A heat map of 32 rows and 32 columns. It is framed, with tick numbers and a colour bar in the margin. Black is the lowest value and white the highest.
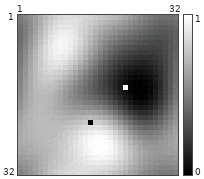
There are no regular stripes. The middle right is the ninth with the lowest average. The bottom left is the smoothest part. Two lone cells stand out: one far higher and one far lower than their neighbours.
